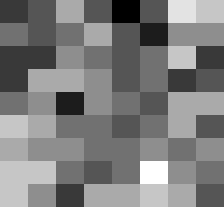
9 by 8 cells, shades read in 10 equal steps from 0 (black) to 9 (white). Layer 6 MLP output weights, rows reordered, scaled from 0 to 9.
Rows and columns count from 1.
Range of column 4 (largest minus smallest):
3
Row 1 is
2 3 6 3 0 3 8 7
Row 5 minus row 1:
2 2 -5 2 4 0 -2 -1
